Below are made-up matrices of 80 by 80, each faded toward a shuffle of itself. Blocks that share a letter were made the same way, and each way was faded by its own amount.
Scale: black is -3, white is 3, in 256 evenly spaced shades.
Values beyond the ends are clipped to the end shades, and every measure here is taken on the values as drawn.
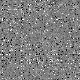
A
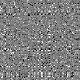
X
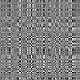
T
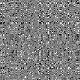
X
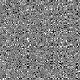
X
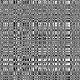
T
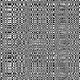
T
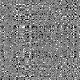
X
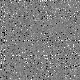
A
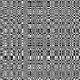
T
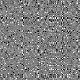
X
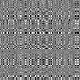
T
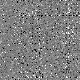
A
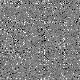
A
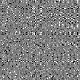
X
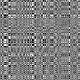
T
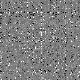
A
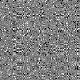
X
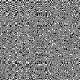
X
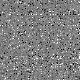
A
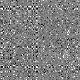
X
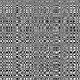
T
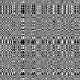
T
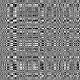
T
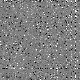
A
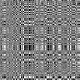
T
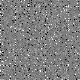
A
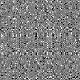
X
